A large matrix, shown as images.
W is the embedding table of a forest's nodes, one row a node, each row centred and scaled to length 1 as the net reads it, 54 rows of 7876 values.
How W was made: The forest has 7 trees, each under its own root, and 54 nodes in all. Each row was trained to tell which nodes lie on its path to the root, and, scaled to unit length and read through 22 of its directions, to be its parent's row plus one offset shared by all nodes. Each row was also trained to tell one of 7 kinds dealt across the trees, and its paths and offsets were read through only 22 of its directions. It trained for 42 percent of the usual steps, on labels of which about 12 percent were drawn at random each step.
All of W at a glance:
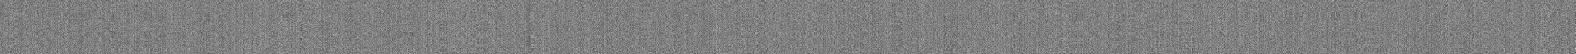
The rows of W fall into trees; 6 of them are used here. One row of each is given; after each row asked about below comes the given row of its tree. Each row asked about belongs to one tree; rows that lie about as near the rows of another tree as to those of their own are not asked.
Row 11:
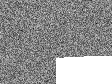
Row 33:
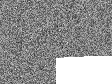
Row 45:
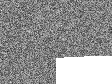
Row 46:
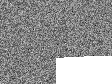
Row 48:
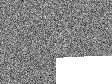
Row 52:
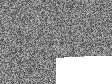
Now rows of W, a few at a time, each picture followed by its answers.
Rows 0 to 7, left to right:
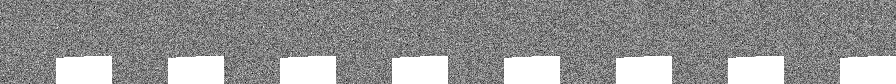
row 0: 11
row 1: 11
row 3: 45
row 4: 48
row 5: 46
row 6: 46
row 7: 33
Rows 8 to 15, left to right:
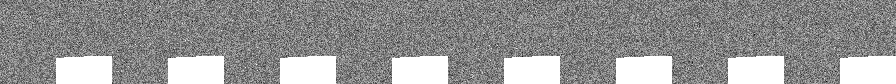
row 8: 48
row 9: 45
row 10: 48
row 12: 45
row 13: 52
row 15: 45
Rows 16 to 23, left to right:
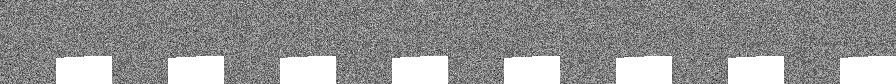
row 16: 45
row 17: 45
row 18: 33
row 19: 45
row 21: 52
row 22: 48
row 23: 52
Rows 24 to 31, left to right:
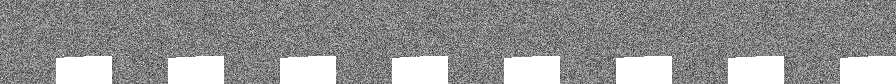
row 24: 33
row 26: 45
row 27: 48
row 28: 11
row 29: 48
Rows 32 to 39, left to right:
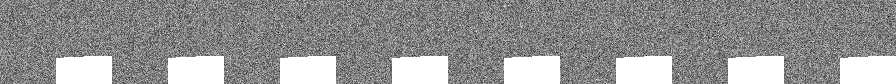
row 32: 33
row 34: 33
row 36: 45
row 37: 45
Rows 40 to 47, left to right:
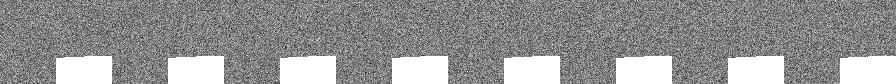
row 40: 48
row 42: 48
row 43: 48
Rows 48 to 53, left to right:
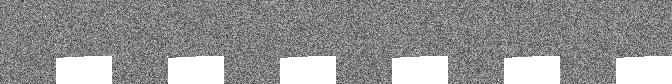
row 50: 46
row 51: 48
